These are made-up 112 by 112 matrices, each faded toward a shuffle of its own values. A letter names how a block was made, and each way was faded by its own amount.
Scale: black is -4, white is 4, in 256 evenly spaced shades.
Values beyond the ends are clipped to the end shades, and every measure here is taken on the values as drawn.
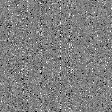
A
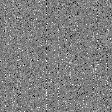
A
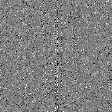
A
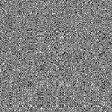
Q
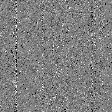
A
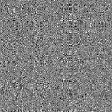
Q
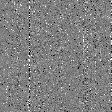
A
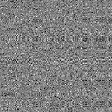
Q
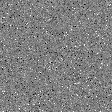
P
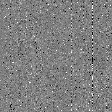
A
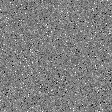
P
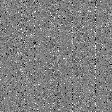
A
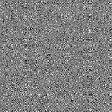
Q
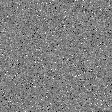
P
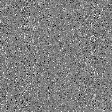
A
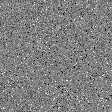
P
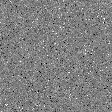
P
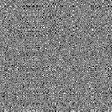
Q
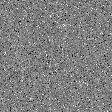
P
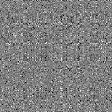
Q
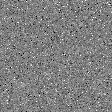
P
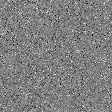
P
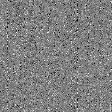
A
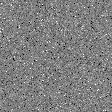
P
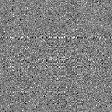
Q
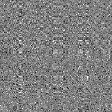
Q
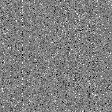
A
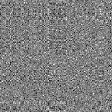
Q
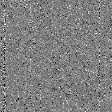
A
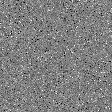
P
